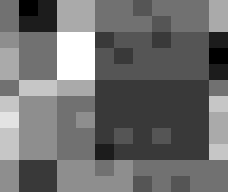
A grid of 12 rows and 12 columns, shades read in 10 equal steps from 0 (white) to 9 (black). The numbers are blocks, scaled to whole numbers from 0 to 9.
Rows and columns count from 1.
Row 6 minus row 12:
1 -5 -5 -1 -1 3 3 1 2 1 2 0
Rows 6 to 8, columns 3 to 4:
2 3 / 4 5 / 4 5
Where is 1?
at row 8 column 1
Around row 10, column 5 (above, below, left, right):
5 4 5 8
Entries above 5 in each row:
3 3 7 7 7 6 6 6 6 6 2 4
